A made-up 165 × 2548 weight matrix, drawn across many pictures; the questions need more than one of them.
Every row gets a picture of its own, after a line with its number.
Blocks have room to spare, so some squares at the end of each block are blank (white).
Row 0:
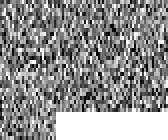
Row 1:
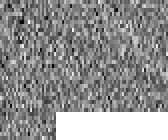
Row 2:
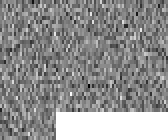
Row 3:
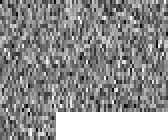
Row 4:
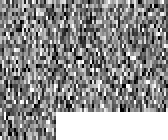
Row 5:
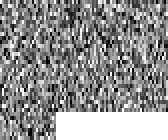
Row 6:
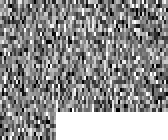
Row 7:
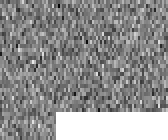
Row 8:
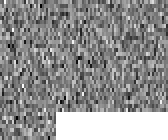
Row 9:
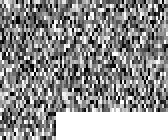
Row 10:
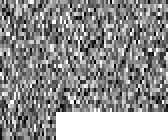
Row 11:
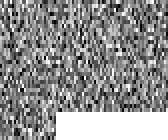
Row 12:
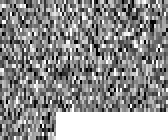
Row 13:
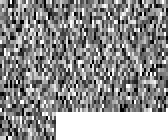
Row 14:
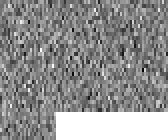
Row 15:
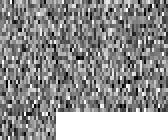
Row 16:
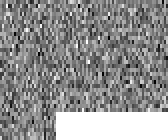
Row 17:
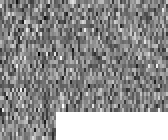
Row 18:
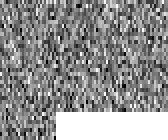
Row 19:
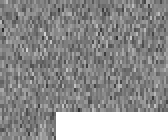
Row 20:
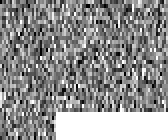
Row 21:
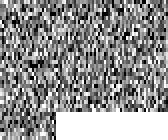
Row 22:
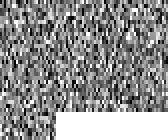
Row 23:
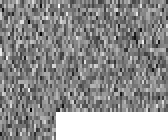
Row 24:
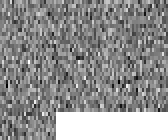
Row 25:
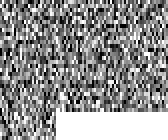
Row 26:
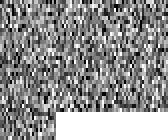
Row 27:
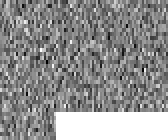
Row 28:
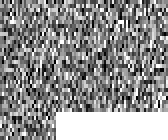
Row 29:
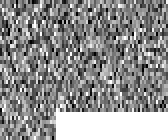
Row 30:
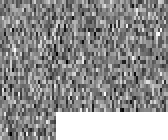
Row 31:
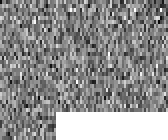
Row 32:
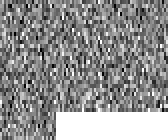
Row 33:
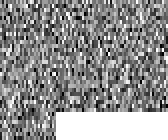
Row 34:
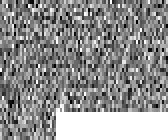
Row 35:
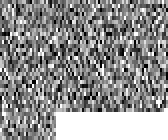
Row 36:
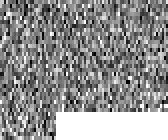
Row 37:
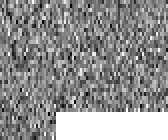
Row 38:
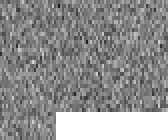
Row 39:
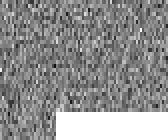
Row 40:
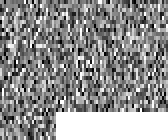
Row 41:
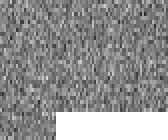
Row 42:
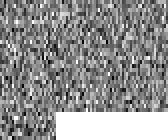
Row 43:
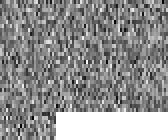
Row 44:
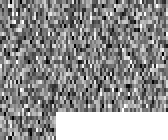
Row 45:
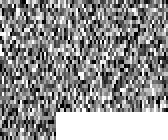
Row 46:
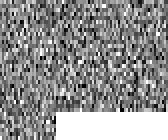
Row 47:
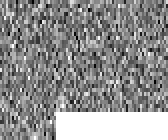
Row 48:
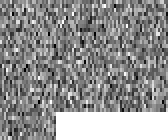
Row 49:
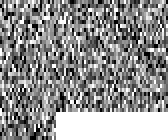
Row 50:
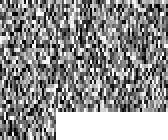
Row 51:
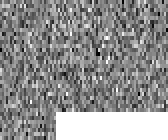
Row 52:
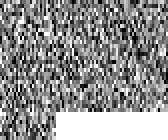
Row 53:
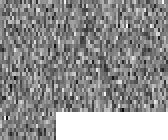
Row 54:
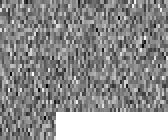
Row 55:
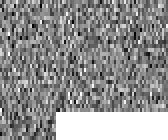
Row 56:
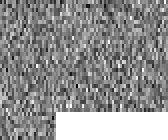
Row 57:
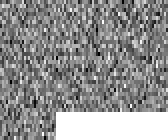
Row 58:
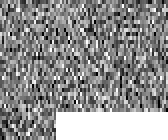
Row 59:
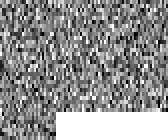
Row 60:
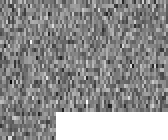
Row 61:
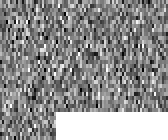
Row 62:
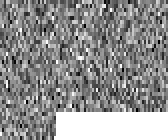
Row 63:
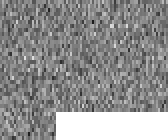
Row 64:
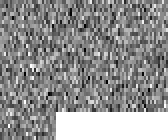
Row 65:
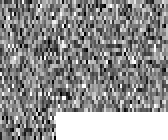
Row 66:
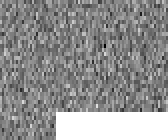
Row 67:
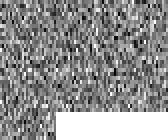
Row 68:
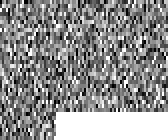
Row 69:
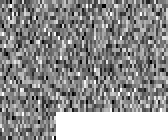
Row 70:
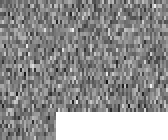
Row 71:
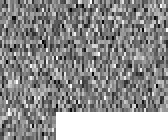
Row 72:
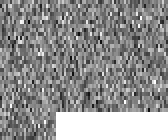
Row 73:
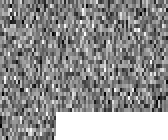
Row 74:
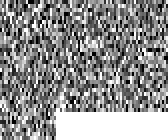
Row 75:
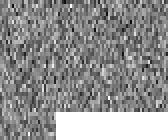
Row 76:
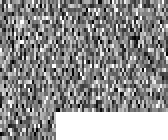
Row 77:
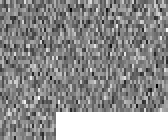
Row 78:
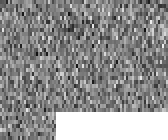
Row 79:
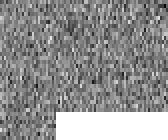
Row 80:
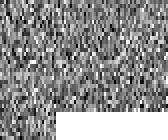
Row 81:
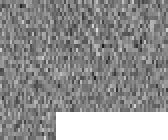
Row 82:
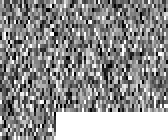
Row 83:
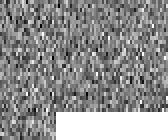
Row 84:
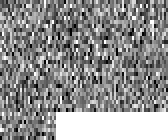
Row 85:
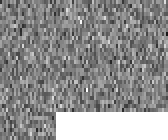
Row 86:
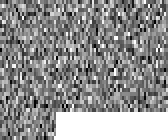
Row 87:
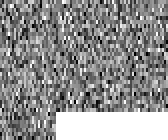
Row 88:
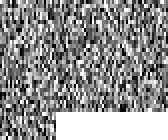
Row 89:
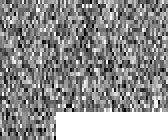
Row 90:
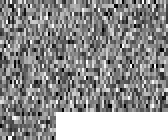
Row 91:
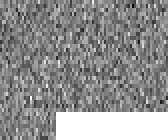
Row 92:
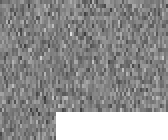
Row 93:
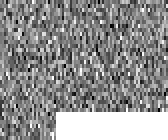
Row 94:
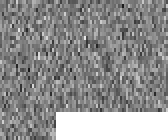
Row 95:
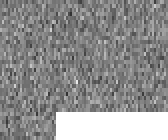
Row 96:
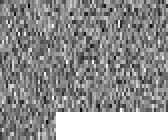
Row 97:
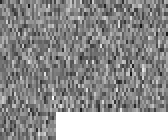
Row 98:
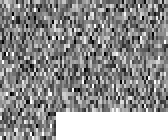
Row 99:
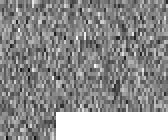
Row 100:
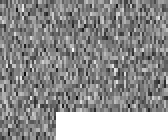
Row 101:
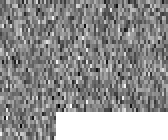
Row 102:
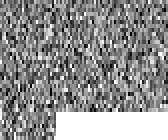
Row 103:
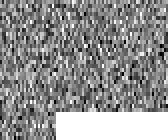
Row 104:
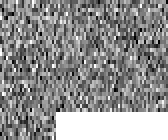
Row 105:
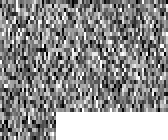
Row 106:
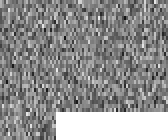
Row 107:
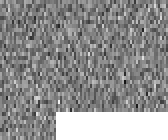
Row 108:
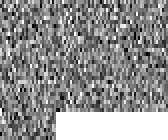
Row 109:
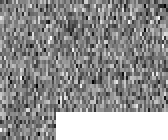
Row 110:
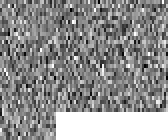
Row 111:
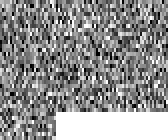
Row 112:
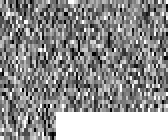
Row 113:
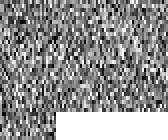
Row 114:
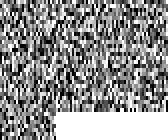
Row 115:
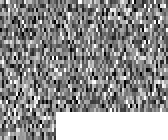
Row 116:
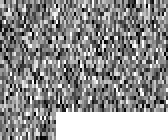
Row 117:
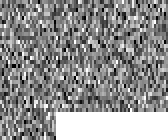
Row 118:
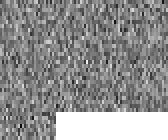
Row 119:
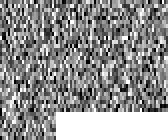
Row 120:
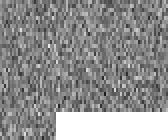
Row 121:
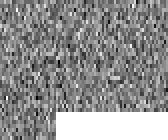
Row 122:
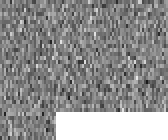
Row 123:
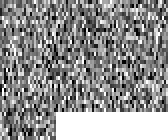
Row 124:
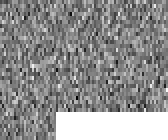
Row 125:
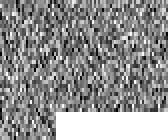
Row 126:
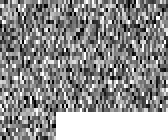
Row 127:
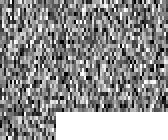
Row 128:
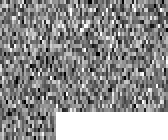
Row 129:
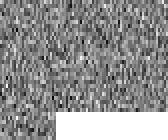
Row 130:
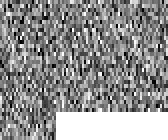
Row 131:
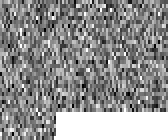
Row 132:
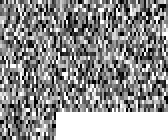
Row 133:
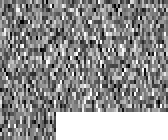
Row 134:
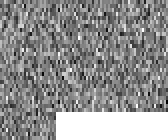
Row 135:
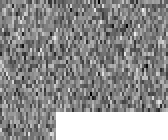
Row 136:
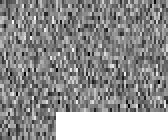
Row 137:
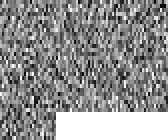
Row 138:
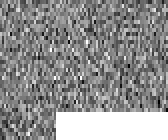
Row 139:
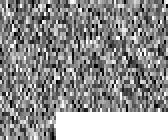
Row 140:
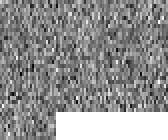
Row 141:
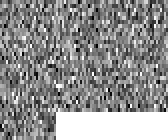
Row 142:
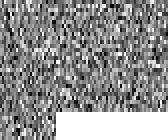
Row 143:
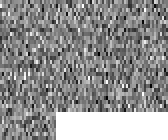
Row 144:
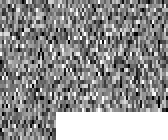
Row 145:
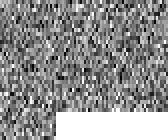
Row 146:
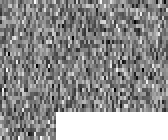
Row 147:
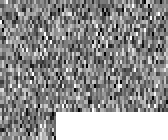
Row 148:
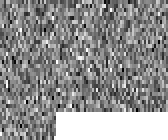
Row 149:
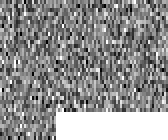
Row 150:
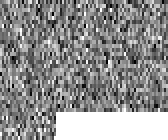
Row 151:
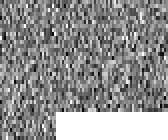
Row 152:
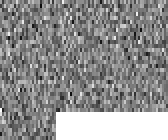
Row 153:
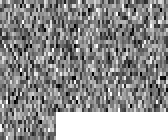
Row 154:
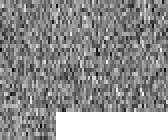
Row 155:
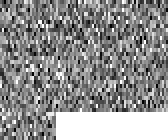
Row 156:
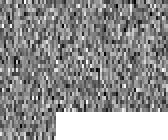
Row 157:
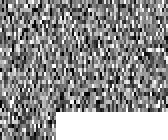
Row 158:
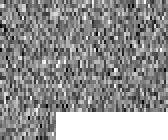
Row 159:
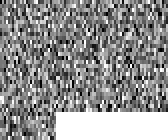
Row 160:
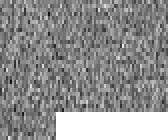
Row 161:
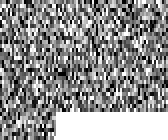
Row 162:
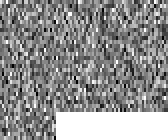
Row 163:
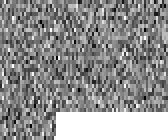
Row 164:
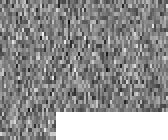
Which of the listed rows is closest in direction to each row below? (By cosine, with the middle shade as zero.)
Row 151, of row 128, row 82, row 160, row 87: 87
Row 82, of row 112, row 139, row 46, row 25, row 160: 25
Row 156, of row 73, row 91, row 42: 73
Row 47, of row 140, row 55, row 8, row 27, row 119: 27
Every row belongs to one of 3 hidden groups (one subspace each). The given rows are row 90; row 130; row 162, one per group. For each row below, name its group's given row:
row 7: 130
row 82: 130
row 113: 130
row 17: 130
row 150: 90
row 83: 130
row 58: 130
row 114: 90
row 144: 130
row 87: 130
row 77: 162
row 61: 130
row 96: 90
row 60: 90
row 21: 162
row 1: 130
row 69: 90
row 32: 130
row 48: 90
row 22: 90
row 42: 90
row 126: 162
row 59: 130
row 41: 90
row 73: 90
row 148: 90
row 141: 162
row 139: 130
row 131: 90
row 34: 130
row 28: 90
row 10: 130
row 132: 162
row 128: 162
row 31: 162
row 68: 162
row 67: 162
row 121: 162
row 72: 130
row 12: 162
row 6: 90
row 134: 162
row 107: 162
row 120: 90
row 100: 162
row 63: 130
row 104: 130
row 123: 90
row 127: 90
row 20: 90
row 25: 130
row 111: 162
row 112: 130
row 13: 90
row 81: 162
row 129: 90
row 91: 162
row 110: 130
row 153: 162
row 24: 90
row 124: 162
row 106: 162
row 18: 90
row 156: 90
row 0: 130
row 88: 90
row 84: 162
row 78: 162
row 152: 130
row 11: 90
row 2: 130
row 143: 162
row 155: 162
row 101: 90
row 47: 130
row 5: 90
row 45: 130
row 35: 130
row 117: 162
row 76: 130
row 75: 130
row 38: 130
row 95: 162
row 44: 90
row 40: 90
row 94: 130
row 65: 90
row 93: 130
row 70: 162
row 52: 130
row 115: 162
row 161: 162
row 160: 90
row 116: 162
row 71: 162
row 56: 90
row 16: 130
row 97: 90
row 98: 162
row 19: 162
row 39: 130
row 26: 90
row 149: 90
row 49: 130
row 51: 162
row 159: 90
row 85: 90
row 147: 162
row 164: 130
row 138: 130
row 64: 162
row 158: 162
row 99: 130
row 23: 130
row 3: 90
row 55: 130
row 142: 90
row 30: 90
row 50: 90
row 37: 130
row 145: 162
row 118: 90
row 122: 90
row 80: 130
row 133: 130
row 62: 90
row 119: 130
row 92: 90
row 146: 90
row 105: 130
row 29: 130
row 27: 130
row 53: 90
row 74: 130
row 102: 130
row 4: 90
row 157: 130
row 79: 162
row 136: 162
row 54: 162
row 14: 130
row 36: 130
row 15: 90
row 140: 162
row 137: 162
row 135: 130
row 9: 162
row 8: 90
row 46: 90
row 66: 90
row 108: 130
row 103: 130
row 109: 162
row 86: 162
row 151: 130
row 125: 130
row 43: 90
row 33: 130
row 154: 162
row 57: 162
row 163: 162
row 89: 90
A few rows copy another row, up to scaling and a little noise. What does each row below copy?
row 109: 79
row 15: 24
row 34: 39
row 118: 43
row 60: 90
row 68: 54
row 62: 148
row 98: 9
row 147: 19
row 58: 138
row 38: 7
